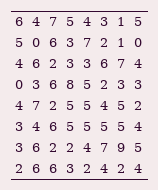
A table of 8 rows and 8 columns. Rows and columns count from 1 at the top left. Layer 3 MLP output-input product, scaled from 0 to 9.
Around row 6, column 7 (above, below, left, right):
5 9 5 4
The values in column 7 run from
1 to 9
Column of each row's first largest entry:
3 5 7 4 2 3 7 2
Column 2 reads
4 0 6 3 7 4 6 6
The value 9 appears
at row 7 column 7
